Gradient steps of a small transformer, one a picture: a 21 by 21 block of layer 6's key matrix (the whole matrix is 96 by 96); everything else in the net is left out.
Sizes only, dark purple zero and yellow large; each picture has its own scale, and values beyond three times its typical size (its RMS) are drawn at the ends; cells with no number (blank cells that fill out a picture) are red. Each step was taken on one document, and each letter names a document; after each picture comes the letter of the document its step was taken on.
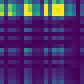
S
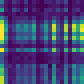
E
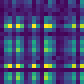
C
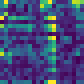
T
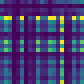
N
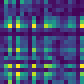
C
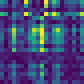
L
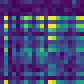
T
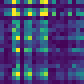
L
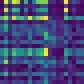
T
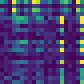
N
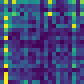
C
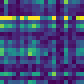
T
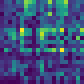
L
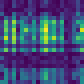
E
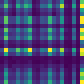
S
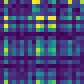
T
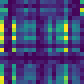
E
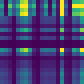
S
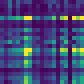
S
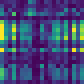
L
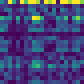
N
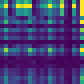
S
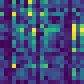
L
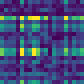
T
